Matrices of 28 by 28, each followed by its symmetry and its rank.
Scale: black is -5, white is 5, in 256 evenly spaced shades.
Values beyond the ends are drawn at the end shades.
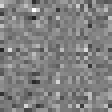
neither, rank five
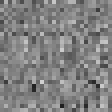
neither, rank five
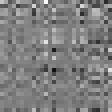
neither, rank three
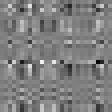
neither, rank two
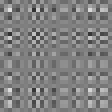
symmetric, rank one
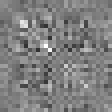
symmetric, rank three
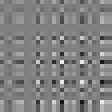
symmetric, rank one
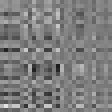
neither, rank two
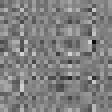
neither, rank three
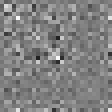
symmetric, rank three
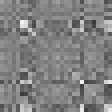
symmetric, rank three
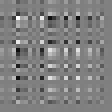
symmetric, rank one
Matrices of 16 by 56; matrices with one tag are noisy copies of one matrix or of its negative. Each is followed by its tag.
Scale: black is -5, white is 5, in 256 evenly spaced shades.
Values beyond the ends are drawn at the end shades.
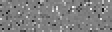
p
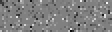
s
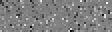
s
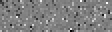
s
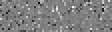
p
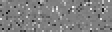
p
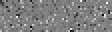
s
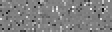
p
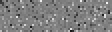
s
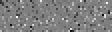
s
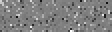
s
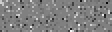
s
